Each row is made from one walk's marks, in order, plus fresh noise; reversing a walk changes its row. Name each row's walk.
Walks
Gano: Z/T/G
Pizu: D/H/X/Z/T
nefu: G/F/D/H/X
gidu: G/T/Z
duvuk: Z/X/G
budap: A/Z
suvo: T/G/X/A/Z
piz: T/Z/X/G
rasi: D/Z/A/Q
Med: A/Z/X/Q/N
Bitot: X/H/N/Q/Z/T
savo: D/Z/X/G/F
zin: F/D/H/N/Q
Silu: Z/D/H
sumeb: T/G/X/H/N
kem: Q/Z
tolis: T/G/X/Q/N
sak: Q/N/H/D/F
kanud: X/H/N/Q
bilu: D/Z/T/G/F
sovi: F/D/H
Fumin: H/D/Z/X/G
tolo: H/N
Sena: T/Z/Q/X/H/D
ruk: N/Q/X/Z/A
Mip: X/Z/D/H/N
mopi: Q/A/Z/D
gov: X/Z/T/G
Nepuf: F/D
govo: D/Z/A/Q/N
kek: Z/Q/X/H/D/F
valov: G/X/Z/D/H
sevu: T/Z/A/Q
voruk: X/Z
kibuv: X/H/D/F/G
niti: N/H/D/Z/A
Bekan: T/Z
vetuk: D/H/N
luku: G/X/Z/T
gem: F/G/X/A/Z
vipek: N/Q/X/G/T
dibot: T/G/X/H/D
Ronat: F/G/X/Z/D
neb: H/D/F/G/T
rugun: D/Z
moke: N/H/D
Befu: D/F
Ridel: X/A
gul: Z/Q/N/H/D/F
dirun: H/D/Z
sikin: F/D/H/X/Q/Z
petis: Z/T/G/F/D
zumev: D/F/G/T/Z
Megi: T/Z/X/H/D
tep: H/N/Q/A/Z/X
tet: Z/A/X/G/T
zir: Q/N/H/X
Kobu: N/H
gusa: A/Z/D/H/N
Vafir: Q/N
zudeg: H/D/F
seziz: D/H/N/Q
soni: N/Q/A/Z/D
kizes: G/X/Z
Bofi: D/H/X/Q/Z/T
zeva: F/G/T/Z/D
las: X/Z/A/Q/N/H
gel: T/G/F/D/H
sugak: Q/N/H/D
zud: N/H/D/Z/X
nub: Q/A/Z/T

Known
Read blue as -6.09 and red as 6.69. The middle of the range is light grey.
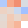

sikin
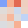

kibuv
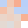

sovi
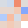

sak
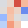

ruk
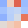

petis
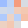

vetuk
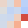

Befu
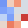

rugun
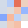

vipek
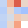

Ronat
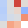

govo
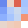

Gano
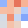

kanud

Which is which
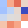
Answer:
kem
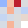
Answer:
gusa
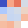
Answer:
dirun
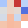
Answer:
nub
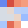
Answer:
voruk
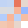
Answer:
sugak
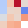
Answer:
mopi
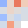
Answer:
zud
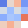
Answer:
Bekan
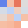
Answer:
Bofi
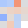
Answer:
moke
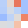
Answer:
zeva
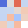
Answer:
dibot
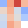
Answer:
las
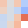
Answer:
Nepuf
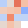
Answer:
zir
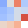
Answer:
bilu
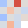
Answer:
niti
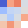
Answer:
Silu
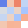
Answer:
Sena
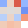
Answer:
sevu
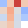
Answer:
tep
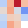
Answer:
Med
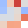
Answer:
rasi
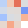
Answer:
gul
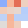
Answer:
Bitot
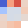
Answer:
Fumin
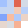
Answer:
tolis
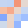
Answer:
Kobu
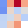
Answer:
kizes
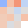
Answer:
zudeg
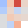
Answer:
nefu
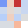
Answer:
suvo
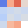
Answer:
gov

